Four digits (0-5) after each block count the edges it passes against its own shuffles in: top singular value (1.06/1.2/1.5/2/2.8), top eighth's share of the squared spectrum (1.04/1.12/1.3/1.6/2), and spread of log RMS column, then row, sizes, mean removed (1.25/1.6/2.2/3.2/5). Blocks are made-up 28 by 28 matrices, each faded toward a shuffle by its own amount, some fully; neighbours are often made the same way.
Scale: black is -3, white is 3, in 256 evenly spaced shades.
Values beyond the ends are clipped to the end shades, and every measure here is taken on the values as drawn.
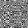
3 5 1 2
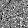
0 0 0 0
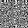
3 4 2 2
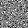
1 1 0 0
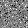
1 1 0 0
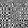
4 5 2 3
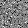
0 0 1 0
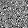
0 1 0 1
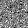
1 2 0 0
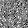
0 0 0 0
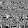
2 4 0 3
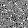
0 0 0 0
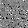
1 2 0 1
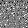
1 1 0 0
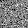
0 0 0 0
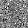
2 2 1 0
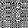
4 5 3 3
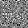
3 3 1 1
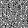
1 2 0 0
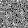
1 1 0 0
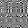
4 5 3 3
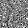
1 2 0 0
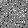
0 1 0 0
